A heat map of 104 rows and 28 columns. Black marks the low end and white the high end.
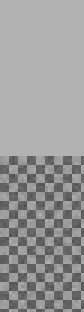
It is made of 2 by 1 panels. Panel 1,1: high, flat. Panel 2,1: middling, checkered, strong in contrast.
